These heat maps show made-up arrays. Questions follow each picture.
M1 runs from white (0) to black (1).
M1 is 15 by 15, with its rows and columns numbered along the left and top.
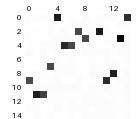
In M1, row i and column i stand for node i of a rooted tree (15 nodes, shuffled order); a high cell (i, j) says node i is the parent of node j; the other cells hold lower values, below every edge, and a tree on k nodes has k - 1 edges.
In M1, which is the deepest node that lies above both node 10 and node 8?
2
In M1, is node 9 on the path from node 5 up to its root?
yes
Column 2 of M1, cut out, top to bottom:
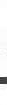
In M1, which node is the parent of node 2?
11
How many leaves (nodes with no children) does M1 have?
7
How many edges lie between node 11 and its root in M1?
1
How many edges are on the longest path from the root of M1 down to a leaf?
6
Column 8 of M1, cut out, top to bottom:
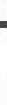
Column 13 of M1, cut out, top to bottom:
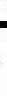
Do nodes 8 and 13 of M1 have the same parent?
yes
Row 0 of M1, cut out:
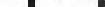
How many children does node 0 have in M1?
2
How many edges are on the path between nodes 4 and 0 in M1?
1
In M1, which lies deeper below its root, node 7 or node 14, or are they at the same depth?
node 7
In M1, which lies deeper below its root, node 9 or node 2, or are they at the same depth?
node 2
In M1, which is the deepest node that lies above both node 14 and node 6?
0
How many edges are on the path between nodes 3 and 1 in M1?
4
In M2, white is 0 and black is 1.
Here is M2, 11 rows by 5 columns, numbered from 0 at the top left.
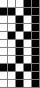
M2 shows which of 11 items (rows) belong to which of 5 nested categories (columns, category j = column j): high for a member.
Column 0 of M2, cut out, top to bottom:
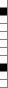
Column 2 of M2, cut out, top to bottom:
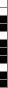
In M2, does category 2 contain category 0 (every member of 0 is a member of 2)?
no
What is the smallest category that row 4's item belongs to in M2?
1
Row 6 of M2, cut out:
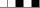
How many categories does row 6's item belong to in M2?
2
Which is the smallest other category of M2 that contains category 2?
4
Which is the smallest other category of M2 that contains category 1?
3
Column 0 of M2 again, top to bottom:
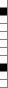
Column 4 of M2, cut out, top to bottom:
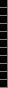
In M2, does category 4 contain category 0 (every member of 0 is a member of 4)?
yes
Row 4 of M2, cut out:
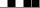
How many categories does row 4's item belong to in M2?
3
